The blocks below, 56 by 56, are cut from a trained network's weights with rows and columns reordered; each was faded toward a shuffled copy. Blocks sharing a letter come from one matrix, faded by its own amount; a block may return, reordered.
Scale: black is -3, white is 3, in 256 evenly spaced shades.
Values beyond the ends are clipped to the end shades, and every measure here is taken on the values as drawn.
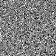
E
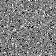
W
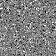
W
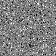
W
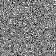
W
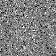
W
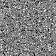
W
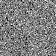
E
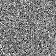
E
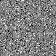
W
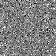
W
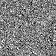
E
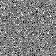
W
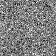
E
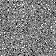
W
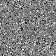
W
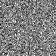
E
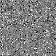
W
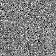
E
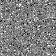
W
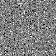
W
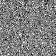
E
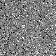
W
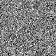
E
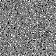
W
